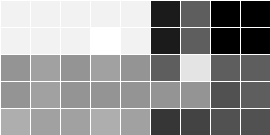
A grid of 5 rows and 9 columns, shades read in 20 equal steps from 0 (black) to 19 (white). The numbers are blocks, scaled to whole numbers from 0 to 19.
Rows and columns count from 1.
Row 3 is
11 12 11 12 11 7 17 7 7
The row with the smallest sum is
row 5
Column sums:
71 72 70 73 70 26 47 19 20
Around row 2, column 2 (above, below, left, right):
18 12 18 18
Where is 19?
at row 2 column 4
